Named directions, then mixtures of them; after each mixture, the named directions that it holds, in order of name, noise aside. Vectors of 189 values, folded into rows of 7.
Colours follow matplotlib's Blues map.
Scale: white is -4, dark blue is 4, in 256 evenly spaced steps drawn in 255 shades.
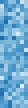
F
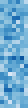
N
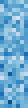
F, N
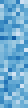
F, N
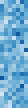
F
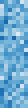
F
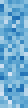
F, N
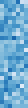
F, N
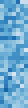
F, N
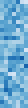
F, N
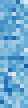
F, N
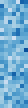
F, N
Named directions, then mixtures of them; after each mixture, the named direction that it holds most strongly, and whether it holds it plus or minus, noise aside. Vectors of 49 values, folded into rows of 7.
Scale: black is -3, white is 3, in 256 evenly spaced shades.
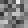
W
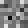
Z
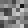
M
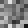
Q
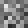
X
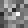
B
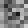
B, minus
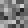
M, minus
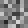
W, minus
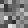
X, minus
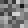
W, plus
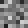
Z, minus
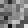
Q, minus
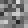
W, plus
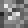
B, plus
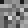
Z, minus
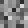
M, minus
